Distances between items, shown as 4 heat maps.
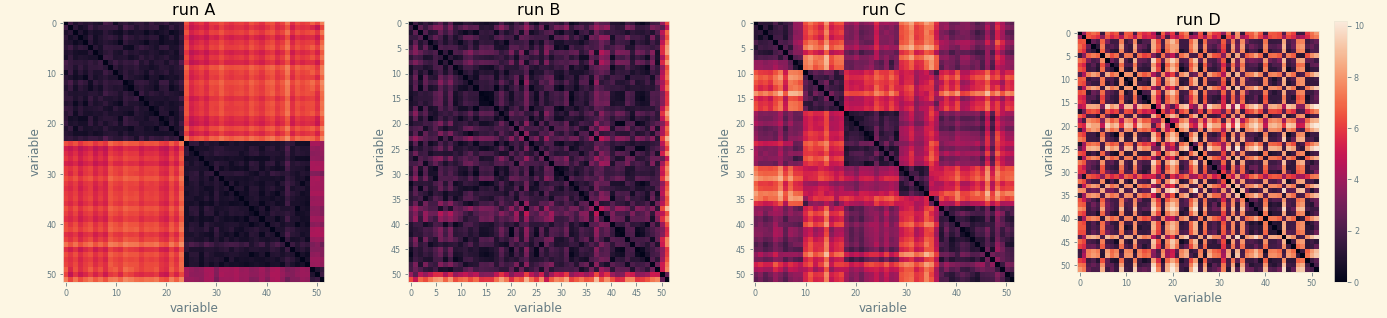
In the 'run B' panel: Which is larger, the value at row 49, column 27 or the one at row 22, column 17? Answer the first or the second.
the first
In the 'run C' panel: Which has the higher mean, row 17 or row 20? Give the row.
17
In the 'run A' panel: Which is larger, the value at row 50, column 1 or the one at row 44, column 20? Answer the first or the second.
the second
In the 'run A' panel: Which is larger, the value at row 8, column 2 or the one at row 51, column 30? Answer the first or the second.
the second
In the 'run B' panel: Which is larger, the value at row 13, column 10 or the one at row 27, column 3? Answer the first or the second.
the second
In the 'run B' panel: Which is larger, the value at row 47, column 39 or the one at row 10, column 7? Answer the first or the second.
the first
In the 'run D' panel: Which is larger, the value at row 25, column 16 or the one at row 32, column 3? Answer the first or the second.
the first
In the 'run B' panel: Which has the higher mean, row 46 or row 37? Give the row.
37
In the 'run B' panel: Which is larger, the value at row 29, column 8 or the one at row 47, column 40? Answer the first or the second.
the first
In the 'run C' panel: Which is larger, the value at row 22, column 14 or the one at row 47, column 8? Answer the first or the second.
the first
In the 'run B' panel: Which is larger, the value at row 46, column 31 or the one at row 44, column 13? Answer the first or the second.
the first
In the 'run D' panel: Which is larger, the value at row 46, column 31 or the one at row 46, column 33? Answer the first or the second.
the second
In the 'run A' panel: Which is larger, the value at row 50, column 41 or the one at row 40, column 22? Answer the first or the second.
the second
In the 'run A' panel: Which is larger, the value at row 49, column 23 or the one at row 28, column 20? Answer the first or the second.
the first
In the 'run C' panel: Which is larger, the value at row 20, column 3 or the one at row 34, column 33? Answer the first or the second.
the first
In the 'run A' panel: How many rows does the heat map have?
52
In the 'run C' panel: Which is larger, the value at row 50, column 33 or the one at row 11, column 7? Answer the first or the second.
the second
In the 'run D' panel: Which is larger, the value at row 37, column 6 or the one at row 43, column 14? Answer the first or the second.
the first
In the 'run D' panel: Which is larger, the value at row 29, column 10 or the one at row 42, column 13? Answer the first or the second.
the first
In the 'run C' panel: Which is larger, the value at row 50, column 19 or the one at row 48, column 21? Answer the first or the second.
the second
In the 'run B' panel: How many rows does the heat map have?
52
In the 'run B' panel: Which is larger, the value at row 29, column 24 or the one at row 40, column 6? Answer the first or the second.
the second
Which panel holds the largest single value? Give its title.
run D
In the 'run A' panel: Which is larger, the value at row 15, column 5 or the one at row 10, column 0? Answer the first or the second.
the first
